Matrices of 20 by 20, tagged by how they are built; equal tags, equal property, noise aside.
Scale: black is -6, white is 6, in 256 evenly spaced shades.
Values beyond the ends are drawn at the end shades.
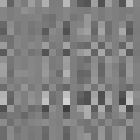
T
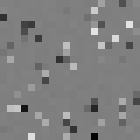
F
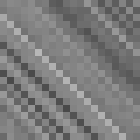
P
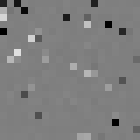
F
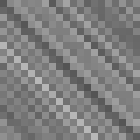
P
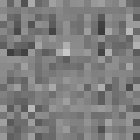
T
